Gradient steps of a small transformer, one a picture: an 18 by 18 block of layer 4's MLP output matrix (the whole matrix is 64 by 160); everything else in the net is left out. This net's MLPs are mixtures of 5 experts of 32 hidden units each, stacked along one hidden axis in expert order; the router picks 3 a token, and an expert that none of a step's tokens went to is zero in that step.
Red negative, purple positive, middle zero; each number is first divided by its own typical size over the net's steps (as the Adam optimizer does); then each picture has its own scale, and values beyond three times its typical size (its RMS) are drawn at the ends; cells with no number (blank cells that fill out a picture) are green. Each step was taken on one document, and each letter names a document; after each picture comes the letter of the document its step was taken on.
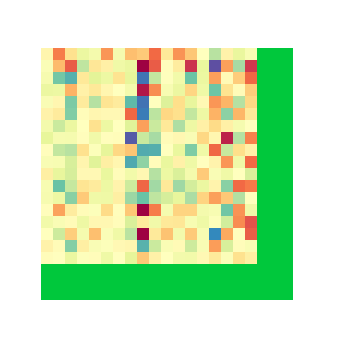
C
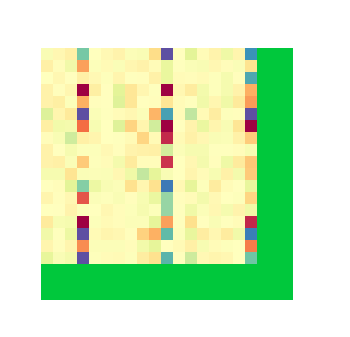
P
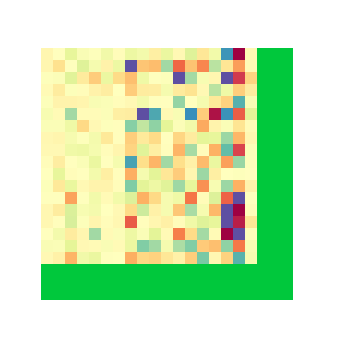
C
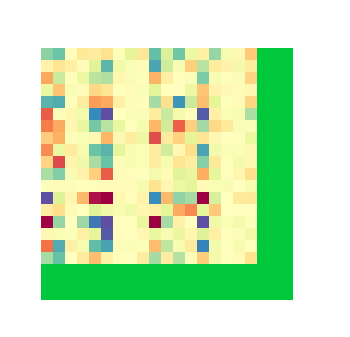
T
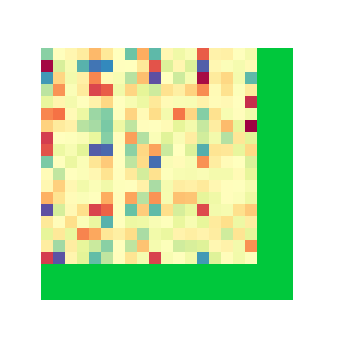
T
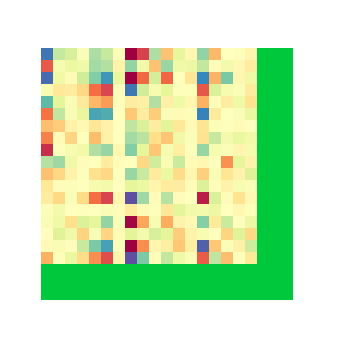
T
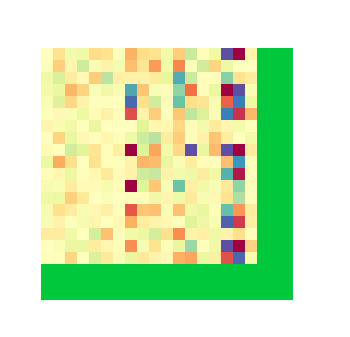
C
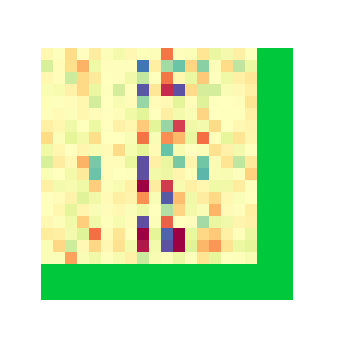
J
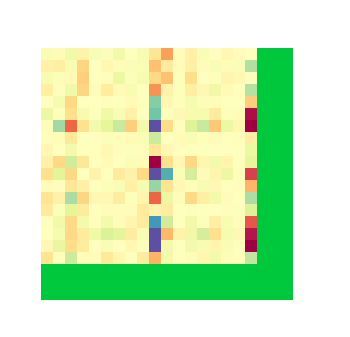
P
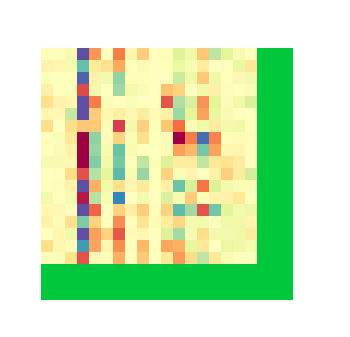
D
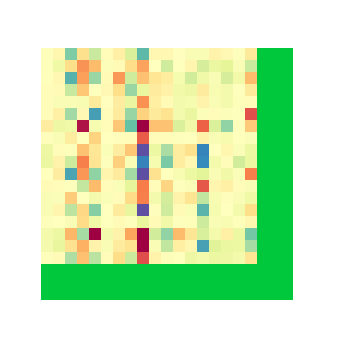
J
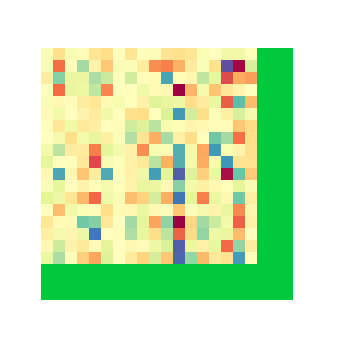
C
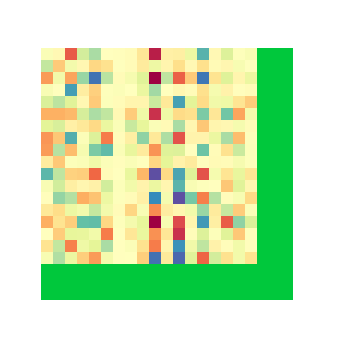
T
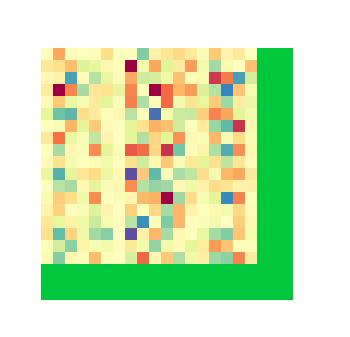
C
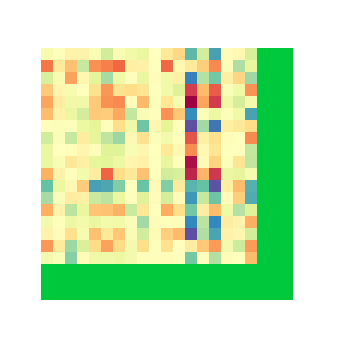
D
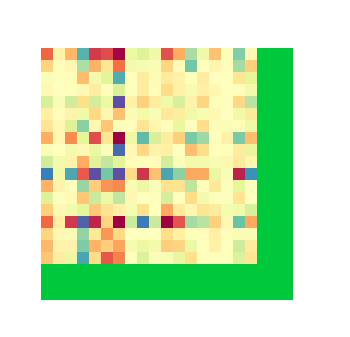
D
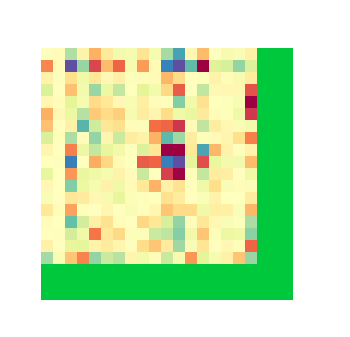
D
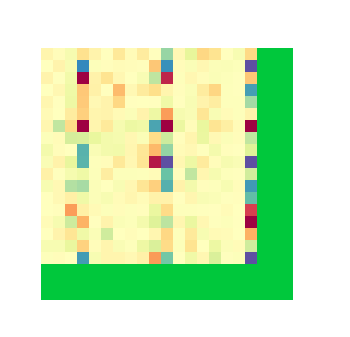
P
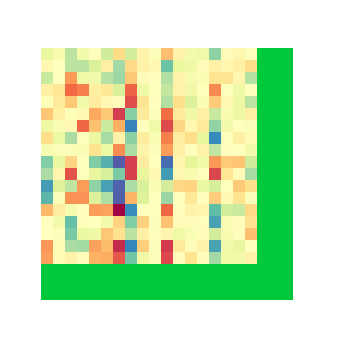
D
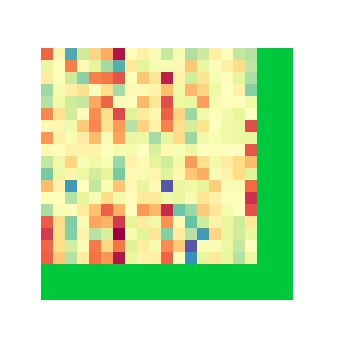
D
